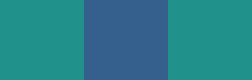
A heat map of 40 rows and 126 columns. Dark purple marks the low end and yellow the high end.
It is made of 1 by 3 panels. Panel 1,1: middling, flat. Panel 1,2: low, flat. Panel 1,3: middling, flat.
